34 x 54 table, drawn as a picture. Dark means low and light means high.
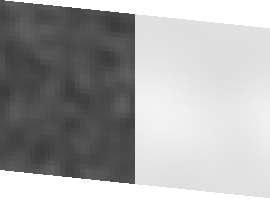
The table splits into one row of 2 panels. Panel 1,1: low, blotchy, faint in contrast. Panel 1,2: very high, smooth, faint in contrast.
